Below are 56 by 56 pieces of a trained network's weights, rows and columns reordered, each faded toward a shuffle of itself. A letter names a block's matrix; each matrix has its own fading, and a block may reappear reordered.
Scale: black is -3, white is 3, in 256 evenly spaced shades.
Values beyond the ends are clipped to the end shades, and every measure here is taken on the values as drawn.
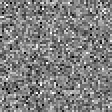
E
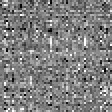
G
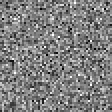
E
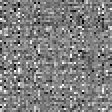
G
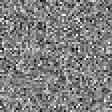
E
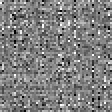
G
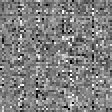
G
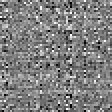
G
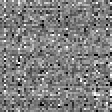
G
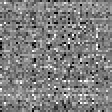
G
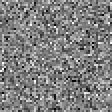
E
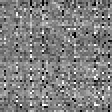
G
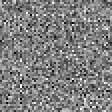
E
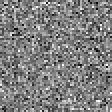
E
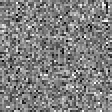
E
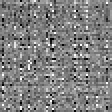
G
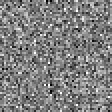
E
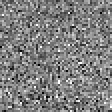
E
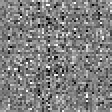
G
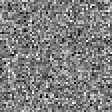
E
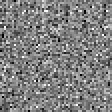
E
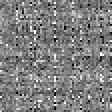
G
